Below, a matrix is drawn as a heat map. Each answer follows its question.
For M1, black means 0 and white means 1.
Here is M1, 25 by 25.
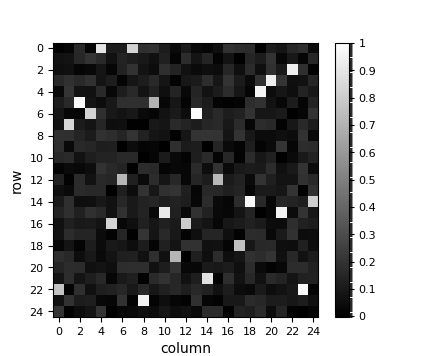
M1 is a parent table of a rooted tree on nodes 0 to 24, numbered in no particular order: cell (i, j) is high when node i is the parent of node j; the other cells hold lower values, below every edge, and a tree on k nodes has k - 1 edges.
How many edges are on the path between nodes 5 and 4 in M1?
4
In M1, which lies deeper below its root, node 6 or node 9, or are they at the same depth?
the same depth
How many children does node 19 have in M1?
1
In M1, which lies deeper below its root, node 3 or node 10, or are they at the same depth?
the same depth
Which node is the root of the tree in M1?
16
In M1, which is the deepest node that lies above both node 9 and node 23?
5
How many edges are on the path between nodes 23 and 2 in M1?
2
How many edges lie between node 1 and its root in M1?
6
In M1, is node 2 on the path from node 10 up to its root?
no
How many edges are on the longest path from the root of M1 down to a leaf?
7
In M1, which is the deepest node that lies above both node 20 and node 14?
12
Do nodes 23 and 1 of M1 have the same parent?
no
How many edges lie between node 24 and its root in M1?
5
